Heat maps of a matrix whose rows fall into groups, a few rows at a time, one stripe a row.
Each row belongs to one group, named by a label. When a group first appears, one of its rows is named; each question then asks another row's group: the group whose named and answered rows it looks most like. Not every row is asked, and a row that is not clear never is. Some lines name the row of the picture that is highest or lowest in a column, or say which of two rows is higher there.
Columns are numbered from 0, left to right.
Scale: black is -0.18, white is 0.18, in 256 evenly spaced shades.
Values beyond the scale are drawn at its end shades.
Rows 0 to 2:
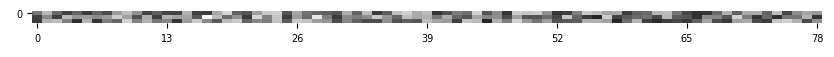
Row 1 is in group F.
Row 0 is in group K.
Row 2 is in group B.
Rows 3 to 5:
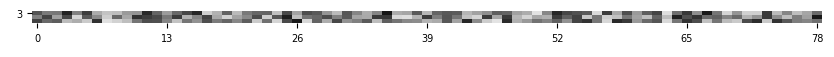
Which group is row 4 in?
K
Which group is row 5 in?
F
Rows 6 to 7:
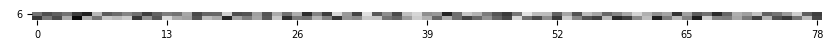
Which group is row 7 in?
F
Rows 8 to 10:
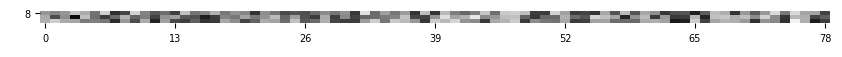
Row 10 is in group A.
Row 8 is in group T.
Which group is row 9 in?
A
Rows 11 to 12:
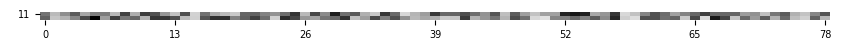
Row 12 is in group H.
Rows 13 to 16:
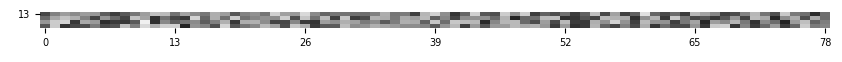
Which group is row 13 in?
B
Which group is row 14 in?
K
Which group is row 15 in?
A
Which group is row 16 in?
A
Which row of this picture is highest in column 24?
14
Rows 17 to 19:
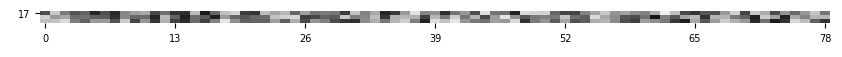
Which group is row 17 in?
K
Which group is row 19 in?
A
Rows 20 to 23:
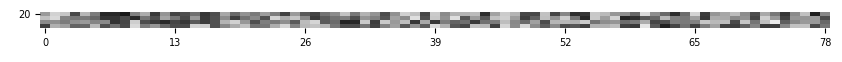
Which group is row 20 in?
A
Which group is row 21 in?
A
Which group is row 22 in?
T
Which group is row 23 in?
B
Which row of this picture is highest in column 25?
21
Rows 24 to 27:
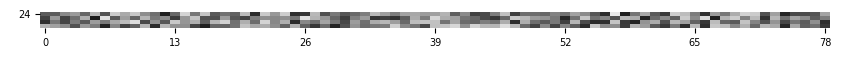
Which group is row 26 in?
F
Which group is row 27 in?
A
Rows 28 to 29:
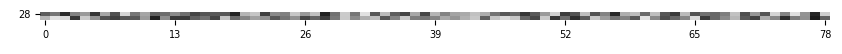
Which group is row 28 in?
H
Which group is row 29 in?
A
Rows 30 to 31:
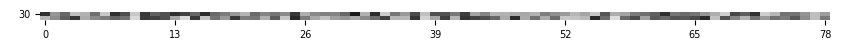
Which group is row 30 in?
T
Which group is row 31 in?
F
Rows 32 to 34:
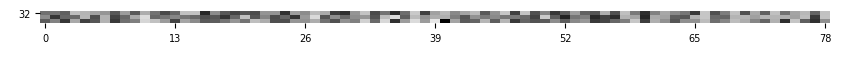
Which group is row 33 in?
H
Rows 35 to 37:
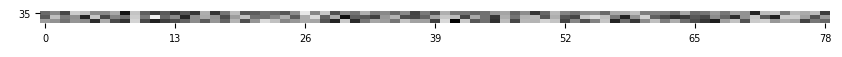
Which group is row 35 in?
T
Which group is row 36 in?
B
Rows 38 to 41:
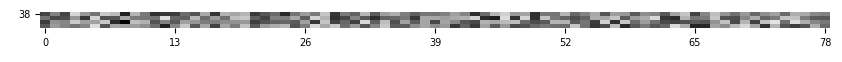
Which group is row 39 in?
B
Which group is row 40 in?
T
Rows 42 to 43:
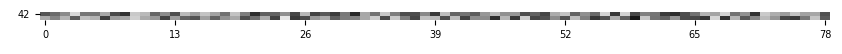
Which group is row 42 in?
T
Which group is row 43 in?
F
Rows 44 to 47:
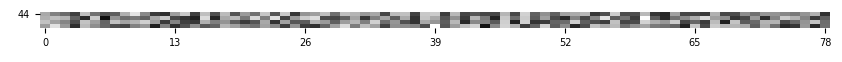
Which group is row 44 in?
F
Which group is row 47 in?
A
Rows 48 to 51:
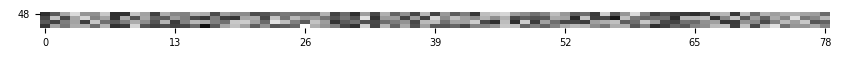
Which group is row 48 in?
T
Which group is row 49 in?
H
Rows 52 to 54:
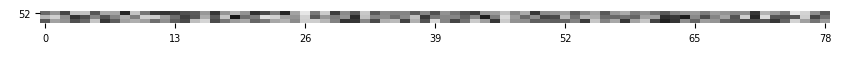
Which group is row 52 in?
T
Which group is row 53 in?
A
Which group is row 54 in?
B
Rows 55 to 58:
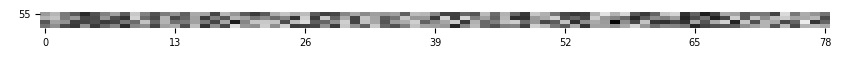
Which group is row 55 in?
K
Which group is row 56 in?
K
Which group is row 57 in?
A
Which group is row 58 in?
K
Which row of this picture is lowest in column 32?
58
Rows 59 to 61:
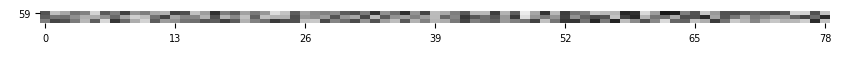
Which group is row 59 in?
B
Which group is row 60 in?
F
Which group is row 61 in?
H
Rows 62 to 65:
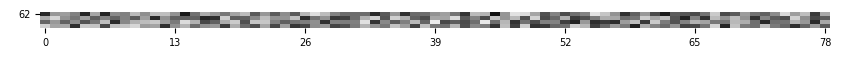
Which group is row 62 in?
B
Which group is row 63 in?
A
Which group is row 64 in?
H
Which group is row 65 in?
F
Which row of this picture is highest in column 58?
64
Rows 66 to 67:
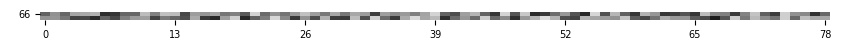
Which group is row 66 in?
B
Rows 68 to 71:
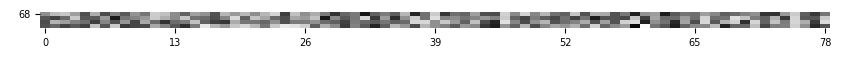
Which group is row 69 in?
H
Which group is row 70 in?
H
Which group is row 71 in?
B
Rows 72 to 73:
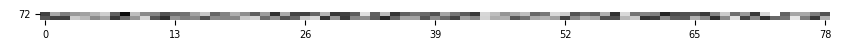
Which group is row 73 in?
H
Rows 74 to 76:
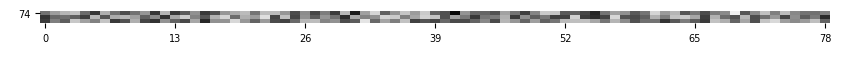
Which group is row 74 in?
K
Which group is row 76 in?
T
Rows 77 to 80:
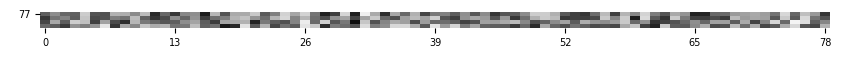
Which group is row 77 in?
K
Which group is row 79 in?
T
